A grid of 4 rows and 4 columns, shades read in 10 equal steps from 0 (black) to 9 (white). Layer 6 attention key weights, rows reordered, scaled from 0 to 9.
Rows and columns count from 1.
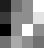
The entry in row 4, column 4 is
4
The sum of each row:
19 20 19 19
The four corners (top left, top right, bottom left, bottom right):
1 9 4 4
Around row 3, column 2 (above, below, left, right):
5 6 0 9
